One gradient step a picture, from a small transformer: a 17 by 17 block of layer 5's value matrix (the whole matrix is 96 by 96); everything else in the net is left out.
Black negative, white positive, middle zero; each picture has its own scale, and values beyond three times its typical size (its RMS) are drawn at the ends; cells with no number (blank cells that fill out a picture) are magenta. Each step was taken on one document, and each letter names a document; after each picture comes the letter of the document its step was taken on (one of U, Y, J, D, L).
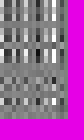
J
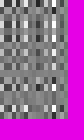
J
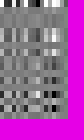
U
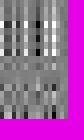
J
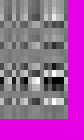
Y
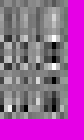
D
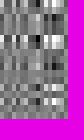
U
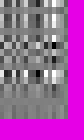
U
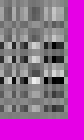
Y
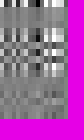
U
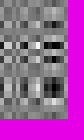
Y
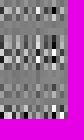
D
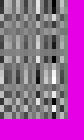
D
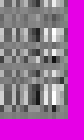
U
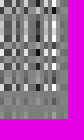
J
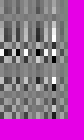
J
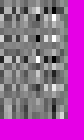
D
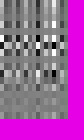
J
